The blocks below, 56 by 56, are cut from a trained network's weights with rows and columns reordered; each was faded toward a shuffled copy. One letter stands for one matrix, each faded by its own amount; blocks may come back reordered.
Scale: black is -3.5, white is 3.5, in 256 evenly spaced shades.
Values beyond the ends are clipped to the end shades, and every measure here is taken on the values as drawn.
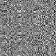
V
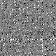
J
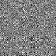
V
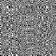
V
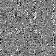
J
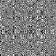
V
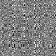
V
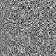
V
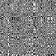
V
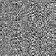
V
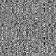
V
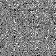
J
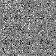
J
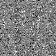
J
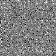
J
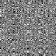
V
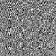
V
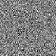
V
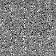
J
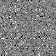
J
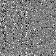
J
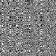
V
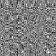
V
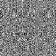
V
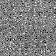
J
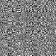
V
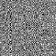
V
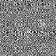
V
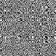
V
